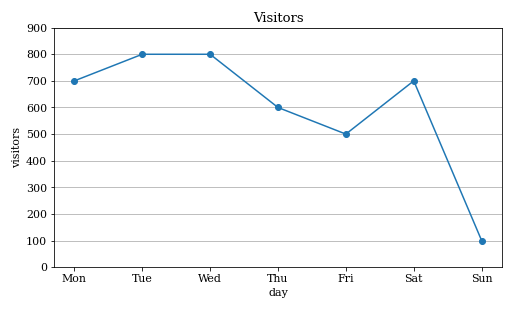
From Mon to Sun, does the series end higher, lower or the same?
lower
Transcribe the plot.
Title: Visitors
x-axis: day, ticks Mon Tue Wed Thu Fri Sat Sun
y-axis: visitors, ticks 0 100 200 300 400 500 600 700 800 900
Values:
700 800 800 600 500 700 100
